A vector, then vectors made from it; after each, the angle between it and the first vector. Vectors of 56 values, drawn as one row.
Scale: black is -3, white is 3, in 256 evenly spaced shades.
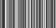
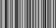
nearly opposite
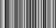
nearly opposite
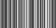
orthogonal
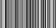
nearly opposite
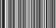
nearly parallel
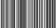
partly aligned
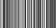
partly aligned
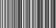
orthogonal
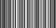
orthogonal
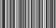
nearly parallel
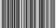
orthogonal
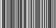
partly aligned
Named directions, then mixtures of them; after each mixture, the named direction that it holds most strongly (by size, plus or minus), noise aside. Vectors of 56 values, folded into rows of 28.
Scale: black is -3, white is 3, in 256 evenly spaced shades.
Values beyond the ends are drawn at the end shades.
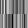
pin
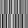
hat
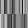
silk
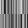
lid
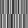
hat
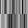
silk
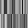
silk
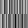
hat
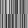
pin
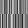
hat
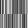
pin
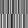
hat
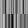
pin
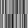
pin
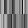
silk
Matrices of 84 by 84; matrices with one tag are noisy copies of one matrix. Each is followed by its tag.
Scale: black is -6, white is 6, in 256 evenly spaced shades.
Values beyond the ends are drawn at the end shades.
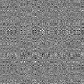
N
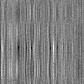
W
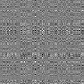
N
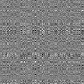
N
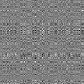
N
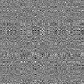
N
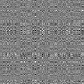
N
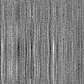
W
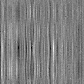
W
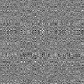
N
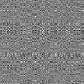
N
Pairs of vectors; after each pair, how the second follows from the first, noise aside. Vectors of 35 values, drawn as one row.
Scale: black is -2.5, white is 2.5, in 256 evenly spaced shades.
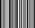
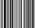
shuffled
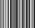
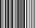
reversed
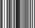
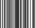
reversed
